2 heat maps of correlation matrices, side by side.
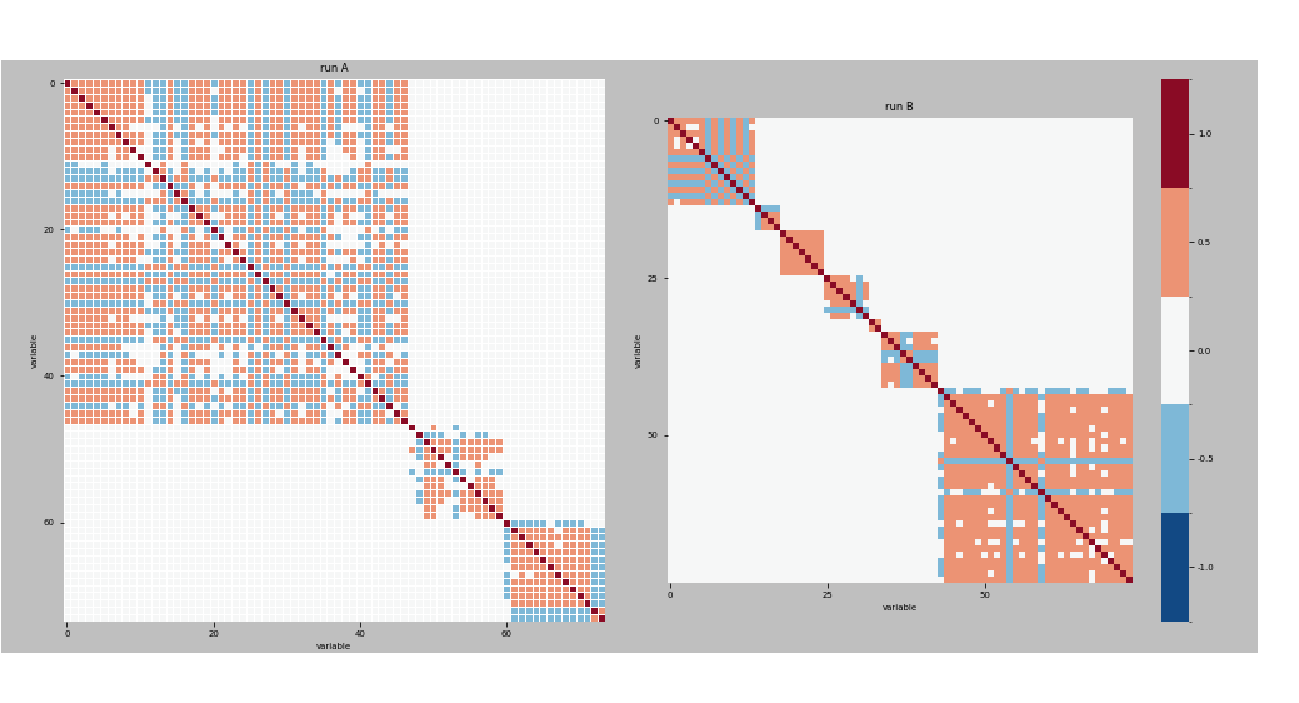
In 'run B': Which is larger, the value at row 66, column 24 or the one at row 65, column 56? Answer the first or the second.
the second
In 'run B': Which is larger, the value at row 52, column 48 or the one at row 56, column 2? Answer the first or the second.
the first
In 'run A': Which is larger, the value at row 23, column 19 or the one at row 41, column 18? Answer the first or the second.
the first
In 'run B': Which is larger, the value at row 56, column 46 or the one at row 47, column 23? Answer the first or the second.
the first
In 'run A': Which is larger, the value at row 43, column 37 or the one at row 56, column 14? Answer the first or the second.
the second
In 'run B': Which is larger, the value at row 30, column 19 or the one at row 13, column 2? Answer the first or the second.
the second
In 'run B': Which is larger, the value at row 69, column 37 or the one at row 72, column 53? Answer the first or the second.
the second
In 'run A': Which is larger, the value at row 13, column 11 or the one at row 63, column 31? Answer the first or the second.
the first
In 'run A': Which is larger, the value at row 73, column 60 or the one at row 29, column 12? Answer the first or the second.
the first
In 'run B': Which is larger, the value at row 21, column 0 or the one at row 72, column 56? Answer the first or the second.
the second
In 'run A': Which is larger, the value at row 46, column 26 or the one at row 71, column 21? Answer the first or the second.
the first
